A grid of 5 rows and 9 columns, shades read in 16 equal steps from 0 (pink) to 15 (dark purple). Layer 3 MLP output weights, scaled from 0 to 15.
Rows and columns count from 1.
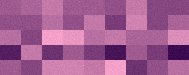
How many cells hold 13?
1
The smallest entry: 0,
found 2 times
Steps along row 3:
up down up up down up same down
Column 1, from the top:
7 8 5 13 7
